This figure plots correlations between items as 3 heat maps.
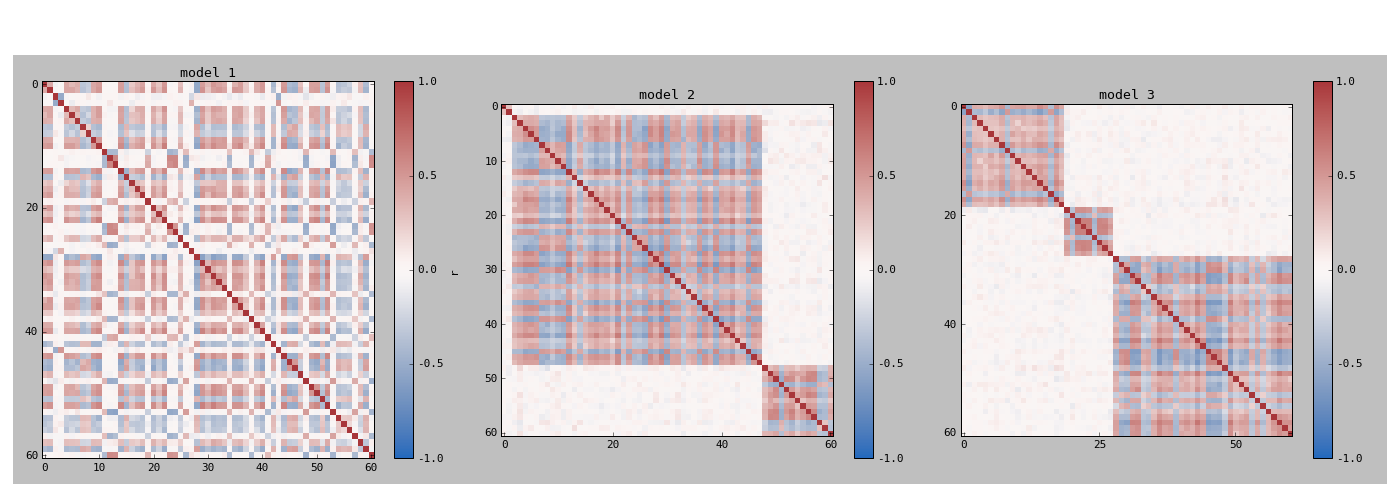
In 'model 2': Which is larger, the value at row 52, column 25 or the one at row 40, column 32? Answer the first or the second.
the second
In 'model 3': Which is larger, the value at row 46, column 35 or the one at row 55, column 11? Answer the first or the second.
the second
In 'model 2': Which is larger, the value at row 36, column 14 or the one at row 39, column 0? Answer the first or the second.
the first
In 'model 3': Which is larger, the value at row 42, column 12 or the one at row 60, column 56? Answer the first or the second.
the second
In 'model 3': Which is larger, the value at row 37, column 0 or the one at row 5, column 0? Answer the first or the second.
the second
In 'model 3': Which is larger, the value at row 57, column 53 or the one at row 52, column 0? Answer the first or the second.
the second
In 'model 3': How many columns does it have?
61
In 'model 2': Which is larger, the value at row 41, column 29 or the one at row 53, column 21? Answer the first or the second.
the first
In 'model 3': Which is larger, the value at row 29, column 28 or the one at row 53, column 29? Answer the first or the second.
the second
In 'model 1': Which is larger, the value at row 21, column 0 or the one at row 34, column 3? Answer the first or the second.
the first
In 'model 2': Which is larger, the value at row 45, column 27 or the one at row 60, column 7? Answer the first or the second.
the second
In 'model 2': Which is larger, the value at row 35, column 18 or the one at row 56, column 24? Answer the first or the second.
the first
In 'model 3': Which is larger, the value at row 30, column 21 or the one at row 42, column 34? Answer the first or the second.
the first
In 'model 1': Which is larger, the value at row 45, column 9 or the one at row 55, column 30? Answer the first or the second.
the second
